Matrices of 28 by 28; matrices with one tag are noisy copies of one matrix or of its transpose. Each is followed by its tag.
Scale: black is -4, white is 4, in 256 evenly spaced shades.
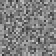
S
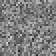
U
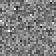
S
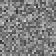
S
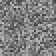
U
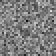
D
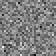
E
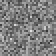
U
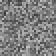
U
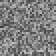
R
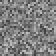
R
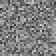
S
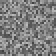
D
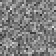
R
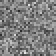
R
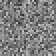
U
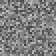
S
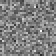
S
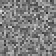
D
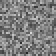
D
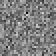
S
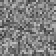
R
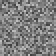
E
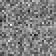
U
